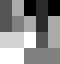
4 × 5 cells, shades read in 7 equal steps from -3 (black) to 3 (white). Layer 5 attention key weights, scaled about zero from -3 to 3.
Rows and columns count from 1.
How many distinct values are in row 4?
2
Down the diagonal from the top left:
-1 0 3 0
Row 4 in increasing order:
0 0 0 3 3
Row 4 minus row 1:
4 2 3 2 3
